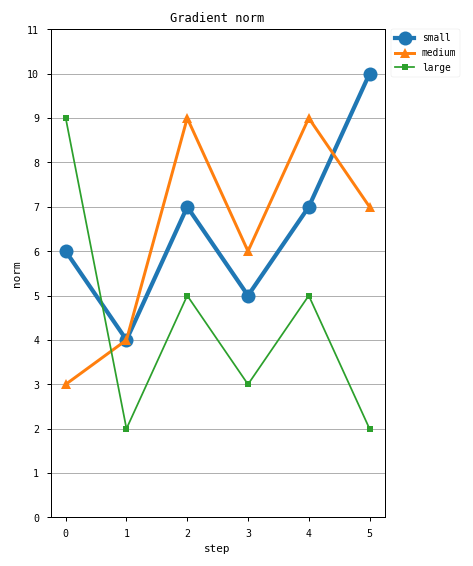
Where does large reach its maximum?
0
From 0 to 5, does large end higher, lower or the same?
lower
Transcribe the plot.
Title: Gradient norm
x-axis: step, ticks 0 1 2 3 4 5
y-axis: norm, ticks 0 1 2 3 4 5 6 7 8 9 10 11
Legend: small, medium, large
Values:
small: 6 4 7 5 7 10
medium: 3 4 9 6 9 7
large: 9 2 5 3 5 2
